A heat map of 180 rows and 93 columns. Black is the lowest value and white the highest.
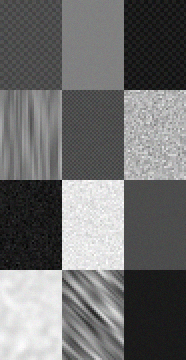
It is made of 4 by 3 panels. Panel 1,1: low, checkered, faint in contrast. Panel 1,2: middling, flat. Panel 1,3: very low, checkered, faint in contrast. Panel 2,1: middling, streaked downward. Panel 2,2: low, checkered, faint in contrast. Panel 2,3: high, fine-grained. Panel 3,1: very low, fine-grained, faint in contrast. Panel 3,2: very high, fine-grained, faint in contrast. Panel 3,3: low, flat. Panel 4,1: very high, blotchy, faint in contrast. Panel 4,2: middling, slanting down to the right, strong in contrast. Panel 4,3: very low, flat.
